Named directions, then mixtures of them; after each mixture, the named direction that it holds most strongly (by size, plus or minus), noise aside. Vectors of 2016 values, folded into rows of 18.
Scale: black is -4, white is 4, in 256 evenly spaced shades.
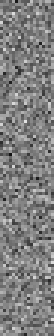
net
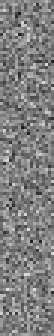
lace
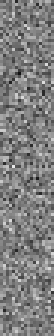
net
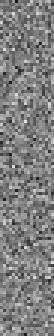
net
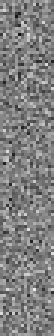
lace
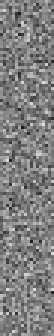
lace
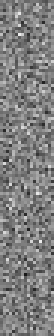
lace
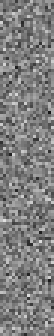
net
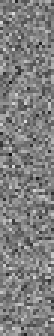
net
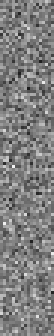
lace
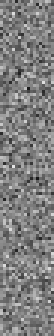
net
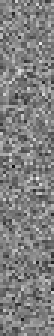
net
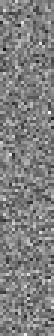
net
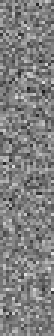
lace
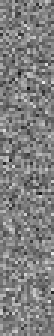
lace
